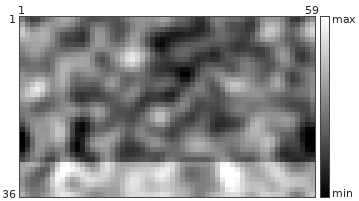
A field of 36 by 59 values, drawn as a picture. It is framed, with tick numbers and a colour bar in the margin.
The values follow a bell shape. Overall the values sit about 50% of the way up the scale. The texture is blotchy. A horizontal seam about 80% of the way down splits the table, and the bottom part is higher.
